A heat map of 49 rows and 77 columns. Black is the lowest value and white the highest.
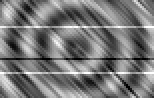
Slope: none. Histogram: bell-shaped. Rings: centred on the centre. Odd lines: rows 14, 30 and 37.
